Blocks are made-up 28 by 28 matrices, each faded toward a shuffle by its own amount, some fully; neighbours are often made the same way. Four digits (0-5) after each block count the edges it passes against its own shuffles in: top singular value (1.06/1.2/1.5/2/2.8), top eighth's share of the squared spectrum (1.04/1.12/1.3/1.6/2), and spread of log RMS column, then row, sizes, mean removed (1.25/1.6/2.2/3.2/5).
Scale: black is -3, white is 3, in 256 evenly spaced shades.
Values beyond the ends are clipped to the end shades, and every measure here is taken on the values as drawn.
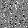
1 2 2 0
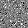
0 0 0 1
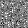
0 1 1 0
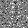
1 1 0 0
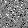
0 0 0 0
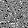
2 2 0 0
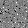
1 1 0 0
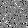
0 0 0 0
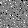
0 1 0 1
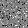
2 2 0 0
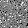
0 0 0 0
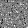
0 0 0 0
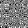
3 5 1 2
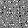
2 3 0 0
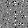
3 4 1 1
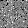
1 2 0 0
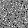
1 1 0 0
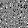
2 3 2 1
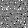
2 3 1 1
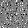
2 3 1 0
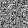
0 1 0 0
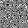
2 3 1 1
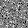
0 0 0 0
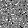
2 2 0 0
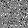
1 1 0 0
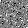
0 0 0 0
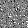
0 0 0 0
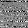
2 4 0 3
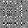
4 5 3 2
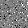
1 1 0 0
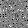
2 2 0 0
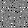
3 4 1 1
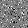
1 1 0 0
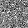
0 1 0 0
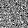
0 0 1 0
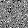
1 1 0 0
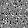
1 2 0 1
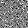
2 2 0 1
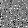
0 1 1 0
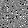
1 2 1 0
